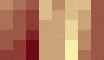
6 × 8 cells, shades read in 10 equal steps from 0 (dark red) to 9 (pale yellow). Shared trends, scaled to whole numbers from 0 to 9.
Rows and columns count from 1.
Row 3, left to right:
4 3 2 6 6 8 6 3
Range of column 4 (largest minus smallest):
1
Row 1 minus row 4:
2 1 2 1 -1 -1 2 0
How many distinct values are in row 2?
5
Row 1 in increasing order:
3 3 4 5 5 7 7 7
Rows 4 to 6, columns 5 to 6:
6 8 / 6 9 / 6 9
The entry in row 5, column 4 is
6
